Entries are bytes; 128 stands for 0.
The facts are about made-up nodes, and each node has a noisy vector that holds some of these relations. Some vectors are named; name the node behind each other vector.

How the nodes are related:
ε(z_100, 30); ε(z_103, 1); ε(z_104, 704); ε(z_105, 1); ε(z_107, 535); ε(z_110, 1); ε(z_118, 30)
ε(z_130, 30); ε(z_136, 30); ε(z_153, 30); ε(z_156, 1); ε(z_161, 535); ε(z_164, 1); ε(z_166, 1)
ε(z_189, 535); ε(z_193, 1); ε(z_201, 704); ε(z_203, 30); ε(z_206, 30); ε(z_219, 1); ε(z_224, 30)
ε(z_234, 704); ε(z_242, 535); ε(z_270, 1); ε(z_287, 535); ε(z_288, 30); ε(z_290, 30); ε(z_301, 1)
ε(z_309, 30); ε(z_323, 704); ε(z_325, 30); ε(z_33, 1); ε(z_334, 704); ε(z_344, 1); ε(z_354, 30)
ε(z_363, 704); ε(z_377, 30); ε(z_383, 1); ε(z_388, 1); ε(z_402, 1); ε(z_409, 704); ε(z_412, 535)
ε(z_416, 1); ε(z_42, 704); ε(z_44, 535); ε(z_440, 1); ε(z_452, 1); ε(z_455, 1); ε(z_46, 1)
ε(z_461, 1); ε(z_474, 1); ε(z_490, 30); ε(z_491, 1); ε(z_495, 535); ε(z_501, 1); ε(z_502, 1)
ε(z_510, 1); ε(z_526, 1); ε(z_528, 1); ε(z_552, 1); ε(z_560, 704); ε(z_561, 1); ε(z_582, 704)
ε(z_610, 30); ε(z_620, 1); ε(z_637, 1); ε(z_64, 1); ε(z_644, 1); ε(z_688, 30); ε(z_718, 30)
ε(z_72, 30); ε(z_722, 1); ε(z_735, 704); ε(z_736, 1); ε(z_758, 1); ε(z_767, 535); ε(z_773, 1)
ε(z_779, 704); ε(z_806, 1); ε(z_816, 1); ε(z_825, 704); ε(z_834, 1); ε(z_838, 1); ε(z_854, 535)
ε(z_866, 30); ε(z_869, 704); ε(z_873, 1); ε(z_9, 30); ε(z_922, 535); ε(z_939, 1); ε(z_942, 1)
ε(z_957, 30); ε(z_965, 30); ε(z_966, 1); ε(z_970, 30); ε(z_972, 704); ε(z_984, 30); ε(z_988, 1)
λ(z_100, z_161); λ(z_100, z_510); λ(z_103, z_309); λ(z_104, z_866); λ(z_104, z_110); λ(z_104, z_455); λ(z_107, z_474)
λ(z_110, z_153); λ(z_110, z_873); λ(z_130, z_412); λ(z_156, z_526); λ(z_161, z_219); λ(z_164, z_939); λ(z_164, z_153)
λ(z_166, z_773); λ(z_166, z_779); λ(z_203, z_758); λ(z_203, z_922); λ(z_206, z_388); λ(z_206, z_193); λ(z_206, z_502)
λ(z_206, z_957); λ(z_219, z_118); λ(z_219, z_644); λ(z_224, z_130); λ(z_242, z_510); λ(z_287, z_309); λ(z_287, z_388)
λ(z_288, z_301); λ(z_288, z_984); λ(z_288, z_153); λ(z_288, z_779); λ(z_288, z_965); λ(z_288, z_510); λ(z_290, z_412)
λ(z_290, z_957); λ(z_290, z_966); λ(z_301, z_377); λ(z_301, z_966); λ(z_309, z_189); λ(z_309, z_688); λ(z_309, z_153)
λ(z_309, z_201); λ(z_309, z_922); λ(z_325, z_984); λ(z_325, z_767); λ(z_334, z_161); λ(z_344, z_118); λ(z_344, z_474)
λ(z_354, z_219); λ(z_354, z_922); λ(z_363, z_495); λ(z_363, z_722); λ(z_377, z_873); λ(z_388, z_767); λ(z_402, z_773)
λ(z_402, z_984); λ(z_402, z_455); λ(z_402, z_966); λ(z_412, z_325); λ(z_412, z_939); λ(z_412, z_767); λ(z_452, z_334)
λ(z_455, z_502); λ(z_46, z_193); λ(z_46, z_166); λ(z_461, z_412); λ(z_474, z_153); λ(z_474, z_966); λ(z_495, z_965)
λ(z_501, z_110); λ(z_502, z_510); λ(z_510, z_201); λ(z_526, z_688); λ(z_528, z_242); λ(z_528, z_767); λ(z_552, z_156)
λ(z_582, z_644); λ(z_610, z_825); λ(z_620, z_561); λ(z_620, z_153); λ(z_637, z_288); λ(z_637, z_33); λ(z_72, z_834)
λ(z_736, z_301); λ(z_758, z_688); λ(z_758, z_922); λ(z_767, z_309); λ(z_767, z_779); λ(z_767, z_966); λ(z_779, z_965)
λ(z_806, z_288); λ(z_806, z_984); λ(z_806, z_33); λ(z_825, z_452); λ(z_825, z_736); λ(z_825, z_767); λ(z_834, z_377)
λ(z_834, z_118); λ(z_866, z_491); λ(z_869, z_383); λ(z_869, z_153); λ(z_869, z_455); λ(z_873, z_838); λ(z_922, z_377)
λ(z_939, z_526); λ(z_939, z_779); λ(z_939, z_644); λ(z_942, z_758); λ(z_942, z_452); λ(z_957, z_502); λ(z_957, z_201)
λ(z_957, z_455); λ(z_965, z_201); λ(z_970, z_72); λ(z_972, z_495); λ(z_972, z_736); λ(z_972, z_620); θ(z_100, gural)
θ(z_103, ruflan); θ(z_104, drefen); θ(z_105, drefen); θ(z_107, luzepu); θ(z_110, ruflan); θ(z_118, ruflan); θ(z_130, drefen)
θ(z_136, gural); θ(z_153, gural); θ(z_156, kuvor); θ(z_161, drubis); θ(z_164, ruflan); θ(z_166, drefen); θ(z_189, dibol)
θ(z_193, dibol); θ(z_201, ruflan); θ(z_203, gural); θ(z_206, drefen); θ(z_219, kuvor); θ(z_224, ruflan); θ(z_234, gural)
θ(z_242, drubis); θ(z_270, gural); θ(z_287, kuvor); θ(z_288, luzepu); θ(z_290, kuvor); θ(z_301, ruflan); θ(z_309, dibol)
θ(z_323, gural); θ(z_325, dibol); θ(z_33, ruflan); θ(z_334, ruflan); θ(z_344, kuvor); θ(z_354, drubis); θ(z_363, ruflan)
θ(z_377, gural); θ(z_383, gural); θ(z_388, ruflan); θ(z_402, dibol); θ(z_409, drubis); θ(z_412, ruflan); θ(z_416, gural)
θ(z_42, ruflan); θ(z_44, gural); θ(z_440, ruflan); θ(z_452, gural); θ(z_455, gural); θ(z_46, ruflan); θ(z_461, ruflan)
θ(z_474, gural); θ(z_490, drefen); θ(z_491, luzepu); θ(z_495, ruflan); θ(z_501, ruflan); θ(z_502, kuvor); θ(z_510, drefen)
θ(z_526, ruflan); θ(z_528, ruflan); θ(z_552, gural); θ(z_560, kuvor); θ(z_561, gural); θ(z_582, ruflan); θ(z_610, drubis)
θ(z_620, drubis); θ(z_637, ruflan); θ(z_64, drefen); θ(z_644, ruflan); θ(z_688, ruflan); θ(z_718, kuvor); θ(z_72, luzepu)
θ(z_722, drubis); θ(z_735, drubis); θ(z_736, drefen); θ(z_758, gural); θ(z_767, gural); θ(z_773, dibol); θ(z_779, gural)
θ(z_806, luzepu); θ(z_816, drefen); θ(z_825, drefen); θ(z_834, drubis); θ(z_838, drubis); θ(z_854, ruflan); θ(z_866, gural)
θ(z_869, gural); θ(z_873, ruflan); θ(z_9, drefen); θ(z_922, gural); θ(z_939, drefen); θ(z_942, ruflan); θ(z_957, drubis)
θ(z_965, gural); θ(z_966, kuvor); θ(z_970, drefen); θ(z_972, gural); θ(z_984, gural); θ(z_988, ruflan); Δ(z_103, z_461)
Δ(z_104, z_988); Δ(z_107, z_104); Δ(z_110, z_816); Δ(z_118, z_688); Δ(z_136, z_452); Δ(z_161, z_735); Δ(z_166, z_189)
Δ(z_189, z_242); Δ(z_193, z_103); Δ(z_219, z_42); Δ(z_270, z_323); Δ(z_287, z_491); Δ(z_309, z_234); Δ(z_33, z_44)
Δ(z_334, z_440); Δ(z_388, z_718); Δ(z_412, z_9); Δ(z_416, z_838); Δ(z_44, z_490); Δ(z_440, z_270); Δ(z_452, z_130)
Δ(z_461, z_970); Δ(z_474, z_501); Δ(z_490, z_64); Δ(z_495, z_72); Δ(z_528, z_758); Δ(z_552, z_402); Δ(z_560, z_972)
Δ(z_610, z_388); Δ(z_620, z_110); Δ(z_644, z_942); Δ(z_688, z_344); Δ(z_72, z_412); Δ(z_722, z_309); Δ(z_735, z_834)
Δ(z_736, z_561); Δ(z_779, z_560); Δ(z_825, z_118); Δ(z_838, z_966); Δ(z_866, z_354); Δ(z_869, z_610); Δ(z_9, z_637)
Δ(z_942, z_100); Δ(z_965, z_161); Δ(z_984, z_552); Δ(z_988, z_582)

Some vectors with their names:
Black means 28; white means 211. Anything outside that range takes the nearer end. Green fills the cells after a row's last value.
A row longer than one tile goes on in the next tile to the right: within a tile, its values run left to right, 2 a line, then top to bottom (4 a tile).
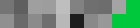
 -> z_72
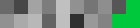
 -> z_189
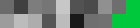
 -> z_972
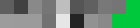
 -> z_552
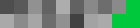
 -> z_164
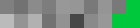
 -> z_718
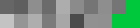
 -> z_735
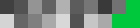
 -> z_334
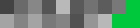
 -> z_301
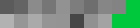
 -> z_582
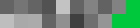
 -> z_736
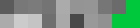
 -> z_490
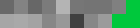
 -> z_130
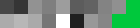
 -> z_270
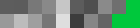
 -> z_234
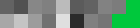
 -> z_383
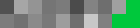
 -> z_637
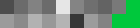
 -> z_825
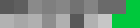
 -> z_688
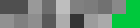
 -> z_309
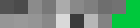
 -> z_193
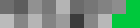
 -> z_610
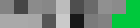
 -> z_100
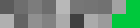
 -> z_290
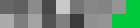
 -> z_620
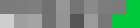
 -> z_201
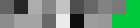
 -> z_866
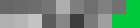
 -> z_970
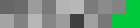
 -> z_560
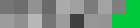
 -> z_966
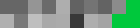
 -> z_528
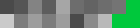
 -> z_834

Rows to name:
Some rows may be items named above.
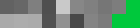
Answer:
z_104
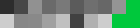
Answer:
z_526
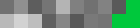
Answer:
z_64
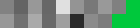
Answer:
z_806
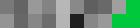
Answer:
z_72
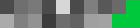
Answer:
z_110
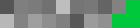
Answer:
z_363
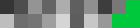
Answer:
z_334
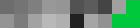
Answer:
z_412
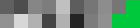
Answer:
z_153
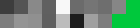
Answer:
z_474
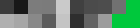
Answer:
z_922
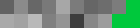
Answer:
z_130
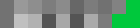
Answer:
z_9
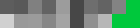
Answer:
z_942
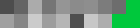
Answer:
z_33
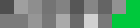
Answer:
z_637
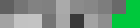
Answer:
z_490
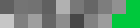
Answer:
z_344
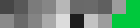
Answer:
z_325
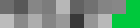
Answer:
z_610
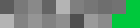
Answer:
z_363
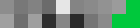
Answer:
z_288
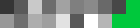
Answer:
z_644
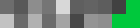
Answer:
z_161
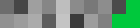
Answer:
z_189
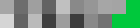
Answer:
z_502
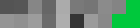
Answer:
z_402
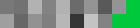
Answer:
z_495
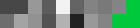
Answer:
z_474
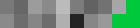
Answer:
z_72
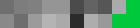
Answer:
z_412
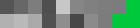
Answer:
z_104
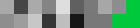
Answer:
z_965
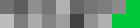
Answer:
z_610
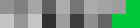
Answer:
z_510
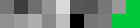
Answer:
z_767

